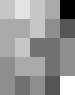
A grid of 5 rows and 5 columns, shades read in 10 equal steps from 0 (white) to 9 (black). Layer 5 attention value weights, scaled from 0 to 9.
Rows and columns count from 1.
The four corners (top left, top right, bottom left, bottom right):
2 9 4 0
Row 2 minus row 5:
-1 -2 -2 -2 6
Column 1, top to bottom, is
2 3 3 4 4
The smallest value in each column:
2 1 2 3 0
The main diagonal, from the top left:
2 3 5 5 0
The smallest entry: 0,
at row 5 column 5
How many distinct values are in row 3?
4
